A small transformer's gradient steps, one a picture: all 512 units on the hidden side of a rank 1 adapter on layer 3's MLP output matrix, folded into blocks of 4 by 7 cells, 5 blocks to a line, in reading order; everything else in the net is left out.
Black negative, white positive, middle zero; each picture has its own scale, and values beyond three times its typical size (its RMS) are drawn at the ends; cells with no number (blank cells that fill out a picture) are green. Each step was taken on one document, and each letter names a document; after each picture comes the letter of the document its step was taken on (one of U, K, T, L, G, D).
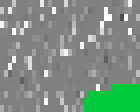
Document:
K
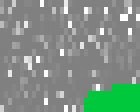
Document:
K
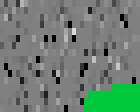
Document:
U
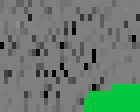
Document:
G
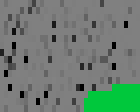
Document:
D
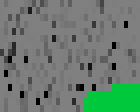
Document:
D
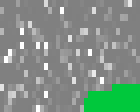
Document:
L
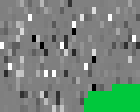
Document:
G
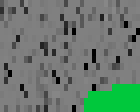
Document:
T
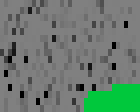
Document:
D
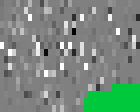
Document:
G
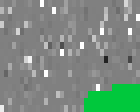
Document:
K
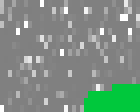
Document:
K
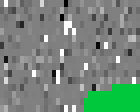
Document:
U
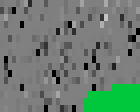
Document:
T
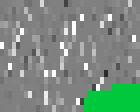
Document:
G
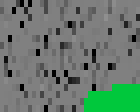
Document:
T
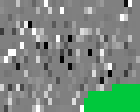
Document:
L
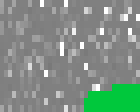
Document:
K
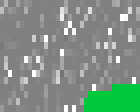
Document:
U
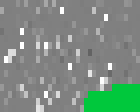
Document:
L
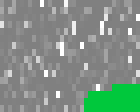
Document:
K
